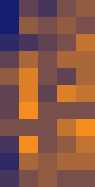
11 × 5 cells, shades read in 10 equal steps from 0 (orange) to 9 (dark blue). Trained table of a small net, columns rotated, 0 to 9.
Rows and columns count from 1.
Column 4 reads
5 4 5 3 6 1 5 2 4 3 5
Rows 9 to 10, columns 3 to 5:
5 4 2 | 4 3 3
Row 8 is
5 5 5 2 0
